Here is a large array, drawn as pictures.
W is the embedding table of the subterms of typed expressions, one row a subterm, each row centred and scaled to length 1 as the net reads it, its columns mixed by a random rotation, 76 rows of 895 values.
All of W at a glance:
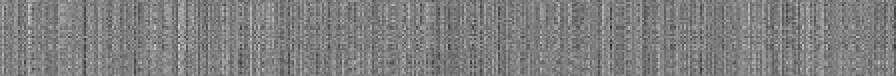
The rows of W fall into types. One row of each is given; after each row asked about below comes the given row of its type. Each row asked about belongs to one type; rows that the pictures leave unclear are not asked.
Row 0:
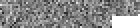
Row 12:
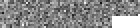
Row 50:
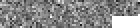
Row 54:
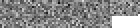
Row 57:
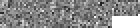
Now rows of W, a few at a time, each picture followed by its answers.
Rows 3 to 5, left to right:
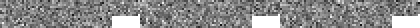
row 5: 50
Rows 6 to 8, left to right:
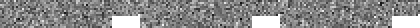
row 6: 0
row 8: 57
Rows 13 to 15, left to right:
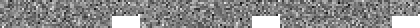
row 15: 54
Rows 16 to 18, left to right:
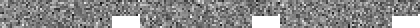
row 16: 12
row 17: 50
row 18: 57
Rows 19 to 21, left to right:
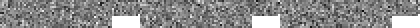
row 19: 57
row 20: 50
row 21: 50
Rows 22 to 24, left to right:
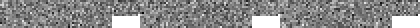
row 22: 57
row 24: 12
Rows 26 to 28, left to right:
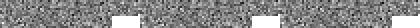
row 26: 12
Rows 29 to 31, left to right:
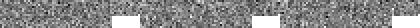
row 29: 54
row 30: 50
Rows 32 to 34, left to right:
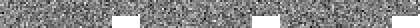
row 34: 50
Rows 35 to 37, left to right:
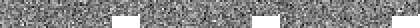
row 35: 12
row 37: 54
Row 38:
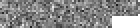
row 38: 50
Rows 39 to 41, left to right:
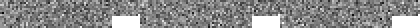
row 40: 57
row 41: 12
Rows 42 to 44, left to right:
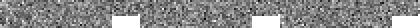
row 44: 12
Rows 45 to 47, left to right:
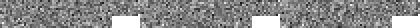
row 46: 12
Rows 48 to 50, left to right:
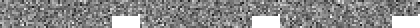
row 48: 12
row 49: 12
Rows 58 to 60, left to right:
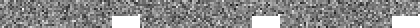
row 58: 54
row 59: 54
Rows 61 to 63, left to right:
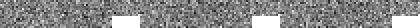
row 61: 0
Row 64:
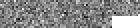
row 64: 0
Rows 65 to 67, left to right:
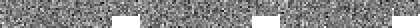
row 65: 12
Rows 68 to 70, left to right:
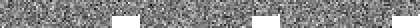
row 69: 57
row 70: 0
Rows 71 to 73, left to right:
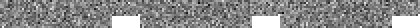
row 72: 54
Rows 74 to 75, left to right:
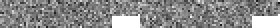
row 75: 50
